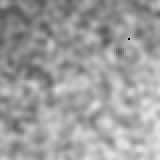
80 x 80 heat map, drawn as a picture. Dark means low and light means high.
Stripes: none. Grain: blotchy. Ninth with the lowest average: top left. Ninth with the highest average: bottom right. Lone odd cells: 1, lower than its neighbours. Slope: up to the bottom right. Mirror symmetry: none.
